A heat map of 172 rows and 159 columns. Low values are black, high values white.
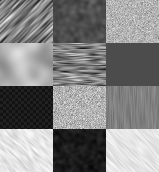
It is made of 4 by 3 panels. Panel 1,1: middling, slanting up to the right, strong in contrast. Panel 1,2: low, blotchy, faint in contrast. Panel 1,3: high, fine-grained. Panel 2,1: high, smooth. Panel 2,2: middling, streaked across, strong in contrast. Panel 2,3: low, flat. Panel 3,1: very low, checkered, faint in contrast. Panel 3,2: high, fine-grained. Panel 3,3: middling, streaked downward, faint in contrast. Panel 4,1: very high, slanting down to the right, faint in contrast. Panel 4,2: very low, blotchy, faint in contrast. Panel 4,3: very high, slanting down to the right, faint in contrast.
